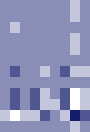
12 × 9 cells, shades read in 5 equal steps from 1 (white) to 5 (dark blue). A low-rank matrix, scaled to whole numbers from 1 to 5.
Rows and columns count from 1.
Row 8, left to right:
3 3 3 3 3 3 3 3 3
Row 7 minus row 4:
0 1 0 0 -1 0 1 0 -1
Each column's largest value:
3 4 3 4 4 3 4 5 4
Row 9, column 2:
4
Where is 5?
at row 11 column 8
